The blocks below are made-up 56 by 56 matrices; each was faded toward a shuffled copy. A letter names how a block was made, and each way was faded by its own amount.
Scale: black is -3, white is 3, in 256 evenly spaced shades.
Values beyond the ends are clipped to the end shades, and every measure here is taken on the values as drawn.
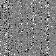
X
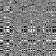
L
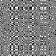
L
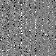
X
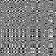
L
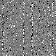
X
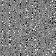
X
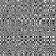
L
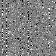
X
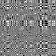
L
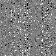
X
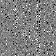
X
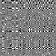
L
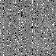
X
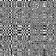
L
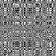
L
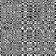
L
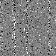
X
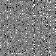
X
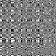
L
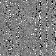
X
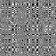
L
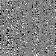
X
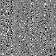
X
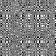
L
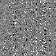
X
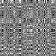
L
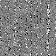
X
